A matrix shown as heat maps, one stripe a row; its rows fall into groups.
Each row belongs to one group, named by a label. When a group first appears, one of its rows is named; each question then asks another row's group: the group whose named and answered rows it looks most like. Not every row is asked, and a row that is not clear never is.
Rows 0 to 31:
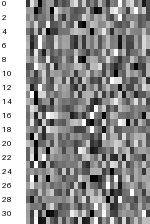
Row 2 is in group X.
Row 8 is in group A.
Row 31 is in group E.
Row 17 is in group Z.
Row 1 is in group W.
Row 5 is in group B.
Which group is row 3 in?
A
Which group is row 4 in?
Z
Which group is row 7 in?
E
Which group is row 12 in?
B
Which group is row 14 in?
W
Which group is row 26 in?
A
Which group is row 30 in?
Z
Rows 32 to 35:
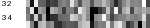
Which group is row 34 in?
Z
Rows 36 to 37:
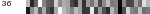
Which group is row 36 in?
B
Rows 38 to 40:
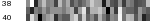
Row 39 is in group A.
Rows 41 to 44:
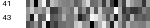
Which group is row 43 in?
A
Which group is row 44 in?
Z
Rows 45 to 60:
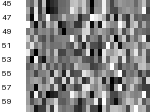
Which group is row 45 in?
Z
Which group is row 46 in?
Z
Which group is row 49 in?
X
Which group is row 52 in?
W
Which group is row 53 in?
E
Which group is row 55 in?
X
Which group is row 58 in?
Z
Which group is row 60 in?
W
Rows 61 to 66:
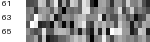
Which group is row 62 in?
X
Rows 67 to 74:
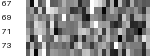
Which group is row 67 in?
A
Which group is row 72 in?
B
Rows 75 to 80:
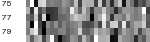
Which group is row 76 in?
Z
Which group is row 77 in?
Z
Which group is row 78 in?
E
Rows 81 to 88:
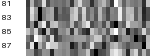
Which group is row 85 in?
E
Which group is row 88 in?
W
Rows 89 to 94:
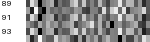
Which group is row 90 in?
E
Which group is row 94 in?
B
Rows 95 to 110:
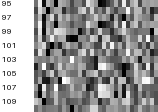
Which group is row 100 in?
X
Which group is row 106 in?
W
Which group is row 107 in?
A
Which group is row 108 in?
A
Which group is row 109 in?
W
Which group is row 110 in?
X
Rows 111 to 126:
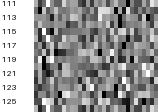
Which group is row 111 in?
B
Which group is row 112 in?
A
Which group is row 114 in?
X
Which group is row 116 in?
B
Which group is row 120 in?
W
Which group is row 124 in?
W
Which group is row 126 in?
B
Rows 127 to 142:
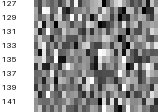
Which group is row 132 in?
X
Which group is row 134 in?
A
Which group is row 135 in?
E
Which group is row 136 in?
W
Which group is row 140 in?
B
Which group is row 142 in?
X
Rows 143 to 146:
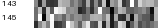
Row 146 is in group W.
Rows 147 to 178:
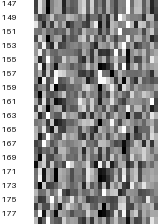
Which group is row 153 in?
E
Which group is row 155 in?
B
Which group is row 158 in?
A
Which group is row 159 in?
Z
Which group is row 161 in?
Z
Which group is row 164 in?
Z
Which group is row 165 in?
E
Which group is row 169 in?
E
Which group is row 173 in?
E
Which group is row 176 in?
W
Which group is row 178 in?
B
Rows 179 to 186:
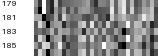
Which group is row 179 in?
E
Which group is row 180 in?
E
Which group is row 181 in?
W
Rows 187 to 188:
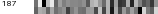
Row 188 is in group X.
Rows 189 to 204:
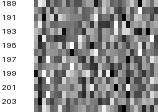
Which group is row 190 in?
X
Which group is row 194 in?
Z
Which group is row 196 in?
X
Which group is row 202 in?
B
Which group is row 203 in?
E
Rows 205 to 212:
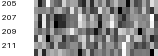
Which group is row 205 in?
B
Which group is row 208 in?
Z
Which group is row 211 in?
E
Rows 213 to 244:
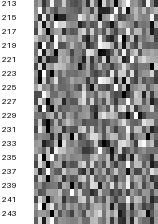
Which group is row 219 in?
A
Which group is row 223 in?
E
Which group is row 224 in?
A
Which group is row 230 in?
W
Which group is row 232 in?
X
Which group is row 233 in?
W
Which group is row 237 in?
B
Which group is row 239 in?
X
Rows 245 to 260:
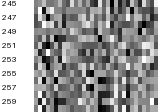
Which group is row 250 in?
Z
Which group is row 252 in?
B
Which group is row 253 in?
W
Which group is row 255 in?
A
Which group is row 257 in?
A
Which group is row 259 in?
Z
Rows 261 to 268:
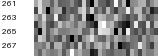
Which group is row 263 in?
A
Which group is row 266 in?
X
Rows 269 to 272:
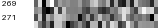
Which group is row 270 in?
W
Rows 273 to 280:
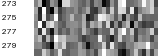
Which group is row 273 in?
W
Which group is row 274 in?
E
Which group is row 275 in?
A
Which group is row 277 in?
E
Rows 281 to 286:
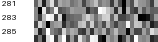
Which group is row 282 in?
A
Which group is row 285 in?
B
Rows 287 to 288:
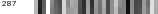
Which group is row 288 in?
B
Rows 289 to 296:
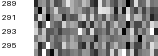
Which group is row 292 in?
B
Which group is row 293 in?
Z
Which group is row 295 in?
B
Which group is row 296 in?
E
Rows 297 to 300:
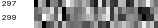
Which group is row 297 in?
W
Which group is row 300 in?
W
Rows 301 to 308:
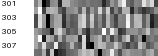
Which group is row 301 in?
W
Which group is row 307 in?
A
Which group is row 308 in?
Z
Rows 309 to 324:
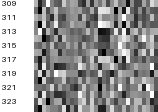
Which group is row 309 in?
B
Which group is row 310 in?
A
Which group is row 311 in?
E
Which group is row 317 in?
A
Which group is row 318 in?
Z
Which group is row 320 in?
E
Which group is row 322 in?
Z
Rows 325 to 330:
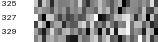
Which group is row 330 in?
X
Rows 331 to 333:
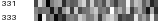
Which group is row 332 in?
X
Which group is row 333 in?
Z
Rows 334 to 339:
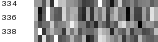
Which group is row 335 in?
B
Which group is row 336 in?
B
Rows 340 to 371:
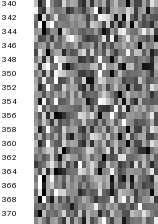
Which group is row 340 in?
B
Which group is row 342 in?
A
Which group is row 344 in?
W
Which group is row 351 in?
A
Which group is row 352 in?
B
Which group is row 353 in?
X
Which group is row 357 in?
E
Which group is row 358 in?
B
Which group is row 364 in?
Z
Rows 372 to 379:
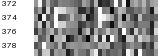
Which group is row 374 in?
A
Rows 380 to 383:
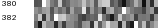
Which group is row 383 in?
Z
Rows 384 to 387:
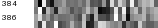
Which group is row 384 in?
E
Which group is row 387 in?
A
